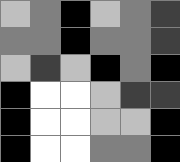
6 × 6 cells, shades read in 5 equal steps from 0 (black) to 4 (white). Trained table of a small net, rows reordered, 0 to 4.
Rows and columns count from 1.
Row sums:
11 9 9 13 14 12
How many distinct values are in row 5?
3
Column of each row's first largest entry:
1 1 1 2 2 2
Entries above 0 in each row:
5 5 4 5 4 4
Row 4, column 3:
4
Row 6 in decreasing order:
4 4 2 2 0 0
